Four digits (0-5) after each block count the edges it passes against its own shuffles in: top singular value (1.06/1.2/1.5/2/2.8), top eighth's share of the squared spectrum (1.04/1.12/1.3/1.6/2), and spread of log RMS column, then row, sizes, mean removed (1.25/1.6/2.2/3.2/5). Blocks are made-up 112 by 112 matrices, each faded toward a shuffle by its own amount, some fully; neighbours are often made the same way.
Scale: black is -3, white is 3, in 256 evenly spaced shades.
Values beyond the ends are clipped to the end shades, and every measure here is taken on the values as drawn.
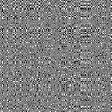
5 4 4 4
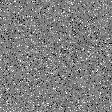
1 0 0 0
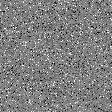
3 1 0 0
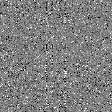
4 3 2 1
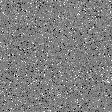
0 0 0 0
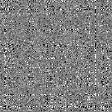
2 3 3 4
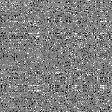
4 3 2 2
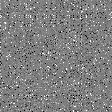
4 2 1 1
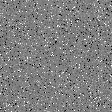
2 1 0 0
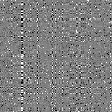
5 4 3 3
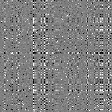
5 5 4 3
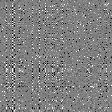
5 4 3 2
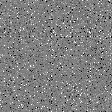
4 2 1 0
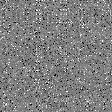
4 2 1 1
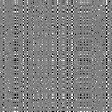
5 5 4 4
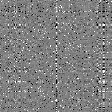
5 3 2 2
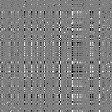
5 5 4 4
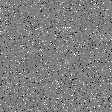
0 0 0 0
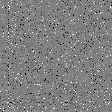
3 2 1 0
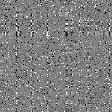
4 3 2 1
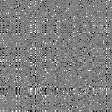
5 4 3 2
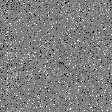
3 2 1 0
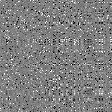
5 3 2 2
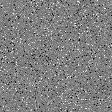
2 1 0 0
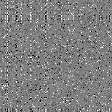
4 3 2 1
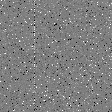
3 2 0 0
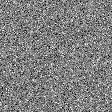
0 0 0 0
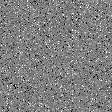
2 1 0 0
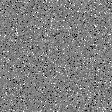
2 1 1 0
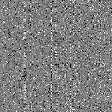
4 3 3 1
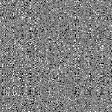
4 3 3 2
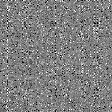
4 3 3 1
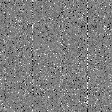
4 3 2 0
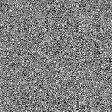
4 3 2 2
